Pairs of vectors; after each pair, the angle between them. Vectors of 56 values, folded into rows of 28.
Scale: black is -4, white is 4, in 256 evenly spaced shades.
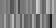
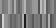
orthogonal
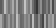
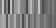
orthogonal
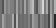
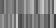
nearly parallel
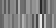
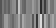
nearly parallel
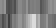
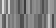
orthogonal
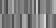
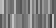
partly opposed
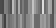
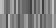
partly opposed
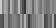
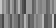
nearly parallel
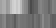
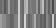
orthogonal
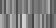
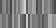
orthogonal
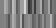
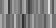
partly aligned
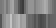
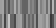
orthogonal
